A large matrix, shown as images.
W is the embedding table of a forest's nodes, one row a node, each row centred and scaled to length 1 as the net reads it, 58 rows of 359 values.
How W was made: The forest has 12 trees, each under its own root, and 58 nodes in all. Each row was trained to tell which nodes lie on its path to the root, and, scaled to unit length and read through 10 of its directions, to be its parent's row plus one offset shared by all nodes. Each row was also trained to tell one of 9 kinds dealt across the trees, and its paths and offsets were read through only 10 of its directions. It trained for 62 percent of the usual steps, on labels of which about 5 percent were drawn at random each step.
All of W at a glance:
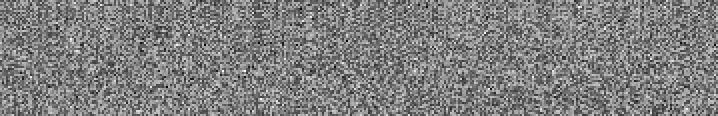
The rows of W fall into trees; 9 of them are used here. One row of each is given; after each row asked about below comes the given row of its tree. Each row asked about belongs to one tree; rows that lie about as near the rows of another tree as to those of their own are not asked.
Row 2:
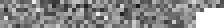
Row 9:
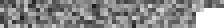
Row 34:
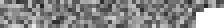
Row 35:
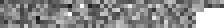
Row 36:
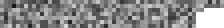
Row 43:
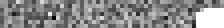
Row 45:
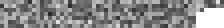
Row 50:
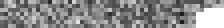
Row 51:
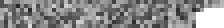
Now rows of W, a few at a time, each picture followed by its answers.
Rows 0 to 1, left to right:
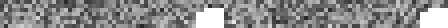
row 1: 9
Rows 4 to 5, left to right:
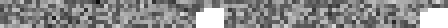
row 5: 35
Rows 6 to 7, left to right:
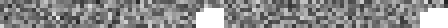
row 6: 43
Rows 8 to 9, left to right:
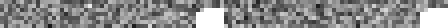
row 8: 43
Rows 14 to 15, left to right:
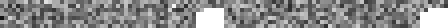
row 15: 2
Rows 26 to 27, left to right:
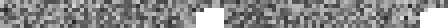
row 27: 43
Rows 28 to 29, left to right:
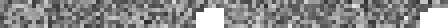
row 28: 9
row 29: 34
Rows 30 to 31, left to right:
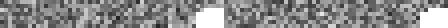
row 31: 2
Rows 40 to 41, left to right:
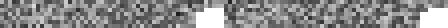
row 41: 36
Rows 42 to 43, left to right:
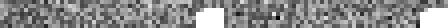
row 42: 43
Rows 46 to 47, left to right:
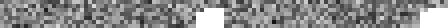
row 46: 2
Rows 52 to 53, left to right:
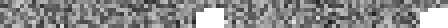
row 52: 9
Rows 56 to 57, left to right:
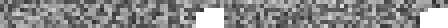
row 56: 36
